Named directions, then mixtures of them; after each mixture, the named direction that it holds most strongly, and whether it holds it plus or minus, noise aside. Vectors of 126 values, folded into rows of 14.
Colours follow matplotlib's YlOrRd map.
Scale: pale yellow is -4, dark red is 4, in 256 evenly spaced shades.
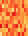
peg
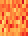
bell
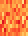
bell, minus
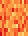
peg, minus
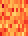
peg, minus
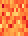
peg, minus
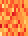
peg, plus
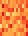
peg, minus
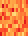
peg, minus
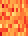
peg, minus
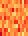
peg, minus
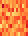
peg, minus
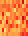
bell, plus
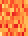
peg, plus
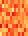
peg, plus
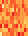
peg, plus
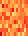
peg, minus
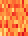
peg, plus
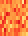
bell, minus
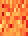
bell, plus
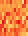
bell, minus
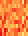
bell, minus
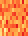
bell, plus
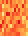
bell, minus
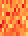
bell, minus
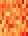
bell, plus
